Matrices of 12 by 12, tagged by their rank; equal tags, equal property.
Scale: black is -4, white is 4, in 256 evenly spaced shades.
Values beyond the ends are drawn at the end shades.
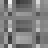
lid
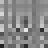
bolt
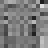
bolt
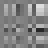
lid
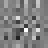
bolt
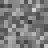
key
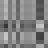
lid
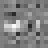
bolt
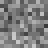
key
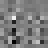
bolt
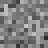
key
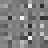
bolt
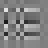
lid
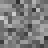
key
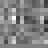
bolt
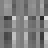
lid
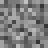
key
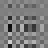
lid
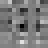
bolt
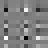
lid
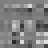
bolt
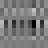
lid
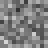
key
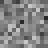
key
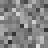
key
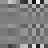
lid
